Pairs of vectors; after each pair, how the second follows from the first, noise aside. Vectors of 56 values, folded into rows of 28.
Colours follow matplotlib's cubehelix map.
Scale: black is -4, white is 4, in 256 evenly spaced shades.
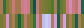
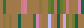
partly zeroed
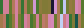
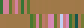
partly zeroed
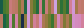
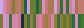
sign-scrambled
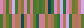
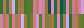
sign-scrambled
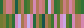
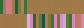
partly zeroed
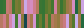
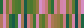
sign-scrambled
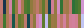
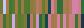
sign-scrambled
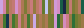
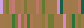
partly zeroed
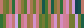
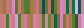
sign-scrambled
